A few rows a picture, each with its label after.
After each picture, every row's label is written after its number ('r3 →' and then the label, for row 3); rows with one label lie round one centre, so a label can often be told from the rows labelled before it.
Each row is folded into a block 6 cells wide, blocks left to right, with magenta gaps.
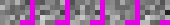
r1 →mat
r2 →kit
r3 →kit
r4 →mat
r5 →kit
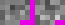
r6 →mat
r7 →mat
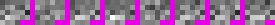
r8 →kit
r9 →mat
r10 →kit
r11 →kit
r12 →mat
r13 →kit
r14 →kit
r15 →kit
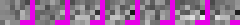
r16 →mat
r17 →mat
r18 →kit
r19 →kit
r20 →mat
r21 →kit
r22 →kit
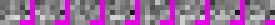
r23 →kit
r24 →kit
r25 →mat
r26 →kit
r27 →mat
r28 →kit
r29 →kit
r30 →kit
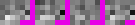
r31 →kit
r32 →kit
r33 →mat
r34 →kit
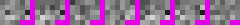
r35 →kit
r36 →kit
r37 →mat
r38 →mat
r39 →kit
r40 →kit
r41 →mat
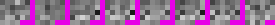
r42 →mat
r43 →mat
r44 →kit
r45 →kit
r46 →kit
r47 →kit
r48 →kit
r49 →mat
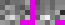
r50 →kit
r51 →kit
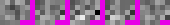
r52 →mat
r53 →kit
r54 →kit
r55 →kit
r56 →mat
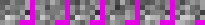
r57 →kit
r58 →mat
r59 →kit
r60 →mat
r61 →kit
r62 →kit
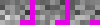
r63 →kit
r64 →mat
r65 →kit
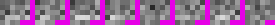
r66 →kit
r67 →kit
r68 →kit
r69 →kit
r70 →mat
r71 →mat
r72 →kit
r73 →mat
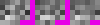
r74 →kit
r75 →kit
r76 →kit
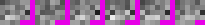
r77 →kit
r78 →mat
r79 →kit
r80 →kit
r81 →kit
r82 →kit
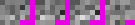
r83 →mat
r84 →kit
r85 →kit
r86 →mat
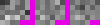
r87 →kit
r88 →mat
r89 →mat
